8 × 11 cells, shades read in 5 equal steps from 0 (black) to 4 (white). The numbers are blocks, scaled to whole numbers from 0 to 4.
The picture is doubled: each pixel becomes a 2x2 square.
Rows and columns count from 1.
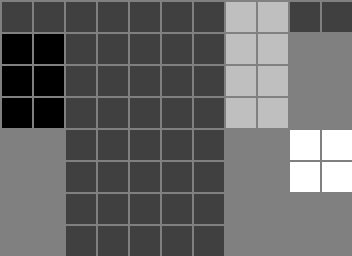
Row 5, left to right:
2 2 1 1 1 1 1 2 2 4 4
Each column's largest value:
2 2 1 1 1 1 1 3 3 4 4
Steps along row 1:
same same same same same same up same down same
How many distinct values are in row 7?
2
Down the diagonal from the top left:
1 0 1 1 1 1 1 2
